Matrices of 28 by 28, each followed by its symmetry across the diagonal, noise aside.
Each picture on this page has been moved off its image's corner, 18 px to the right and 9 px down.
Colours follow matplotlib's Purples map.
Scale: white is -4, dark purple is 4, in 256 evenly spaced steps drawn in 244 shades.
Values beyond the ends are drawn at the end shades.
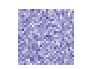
neither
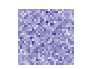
symmetric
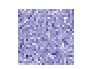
antisymmetric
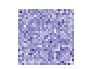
symmetric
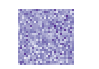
antisymmetric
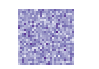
antisymmetric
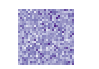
neither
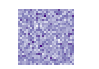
neither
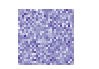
symmetric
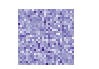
antisymmetric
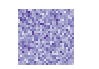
symmetric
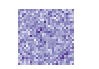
symmetric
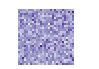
neither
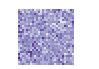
antisymmetric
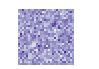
antisymmetric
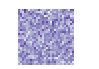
neither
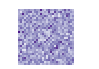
symmetric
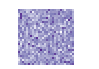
neither
